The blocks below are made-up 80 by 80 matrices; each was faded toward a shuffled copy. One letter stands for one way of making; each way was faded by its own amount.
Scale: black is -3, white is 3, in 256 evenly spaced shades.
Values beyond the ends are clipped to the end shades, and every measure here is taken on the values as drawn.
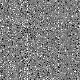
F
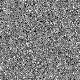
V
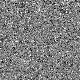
V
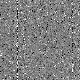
F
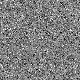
V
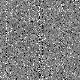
F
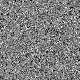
V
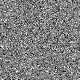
V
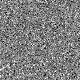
V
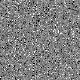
F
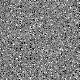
F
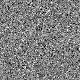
V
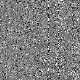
F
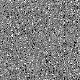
F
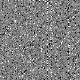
F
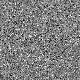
V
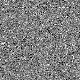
V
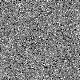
V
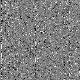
F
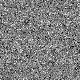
V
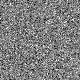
V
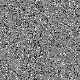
F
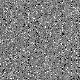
F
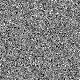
V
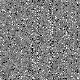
F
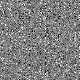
F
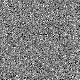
V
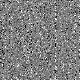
F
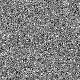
V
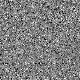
V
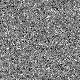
V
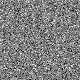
V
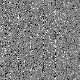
F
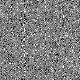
F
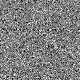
V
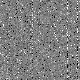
F
